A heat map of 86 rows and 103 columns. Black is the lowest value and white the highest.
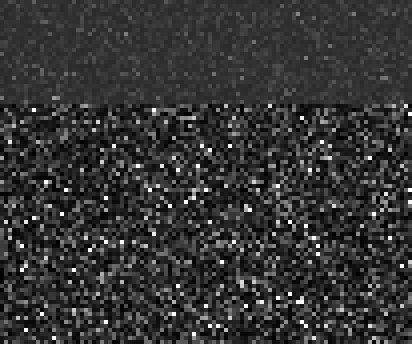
Most values sit low, with a long tail of high ones. Overall the values sit about 20% of the way up the scale. The top part is calmer, up to a seam about 30% of the way down. No single row or column stands out from its neighbours. No regular stripes run through it. There is no overall slope.
